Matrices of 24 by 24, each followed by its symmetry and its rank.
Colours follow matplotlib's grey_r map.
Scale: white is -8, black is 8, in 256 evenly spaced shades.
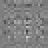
neither, rank three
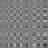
symmetric, rank one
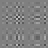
symmetric, rank one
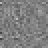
neither, rank five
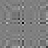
symmetric, rank two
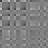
symmetric, rank two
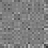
symmetric, rank three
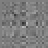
symmetric, rank three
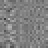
neither, rank three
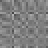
symmetric, rank two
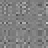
neither, rank three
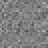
neither, rank five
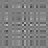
symmetric, rank one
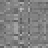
neither, rank three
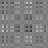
symmetric, rank one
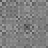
symmetric, rank three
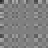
symmetric, rank one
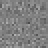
neither, rank five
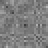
symmetric, rank three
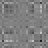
symmetric, rank two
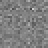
neither, rank five
